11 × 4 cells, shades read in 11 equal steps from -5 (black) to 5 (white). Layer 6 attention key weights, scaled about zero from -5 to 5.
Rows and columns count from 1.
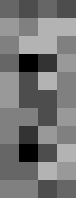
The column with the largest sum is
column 4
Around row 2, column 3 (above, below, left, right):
-1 2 0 2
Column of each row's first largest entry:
1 3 2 4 3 1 4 3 4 3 1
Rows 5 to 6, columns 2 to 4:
-2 2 0 / -2 -2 0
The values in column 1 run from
-1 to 1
